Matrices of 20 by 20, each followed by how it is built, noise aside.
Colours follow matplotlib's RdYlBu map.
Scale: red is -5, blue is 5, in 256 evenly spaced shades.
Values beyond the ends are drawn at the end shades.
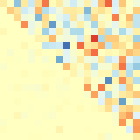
upper triangular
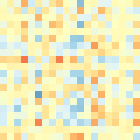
low rank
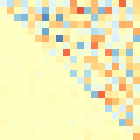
upper triangular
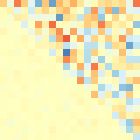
upper triangular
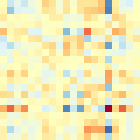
low rank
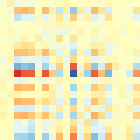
low rank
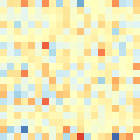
low rank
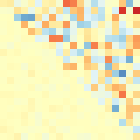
upper triangular
